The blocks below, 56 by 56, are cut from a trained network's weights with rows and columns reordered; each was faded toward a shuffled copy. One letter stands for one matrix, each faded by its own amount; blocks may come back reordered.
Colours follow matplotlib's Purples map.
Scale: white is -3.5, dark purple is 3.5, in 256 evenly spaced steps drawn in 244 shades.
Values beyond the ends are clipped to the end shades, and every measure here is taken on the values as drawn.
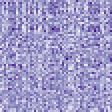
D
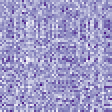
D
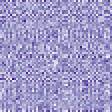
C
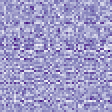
C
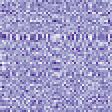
C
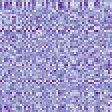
C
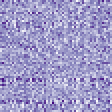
D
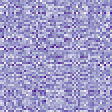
C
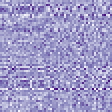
C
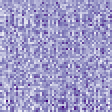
D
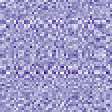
C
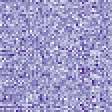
D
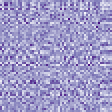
C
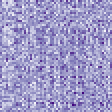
D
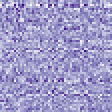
C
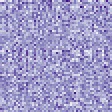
D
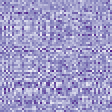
C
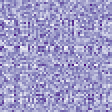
D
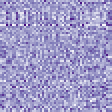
C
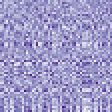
C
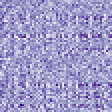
D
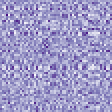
C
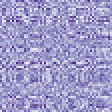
C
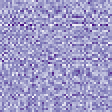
C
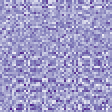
C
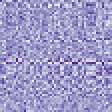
C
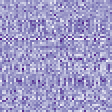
C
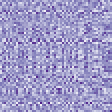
C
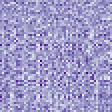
D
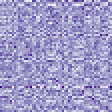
C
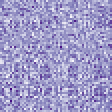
D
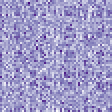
D
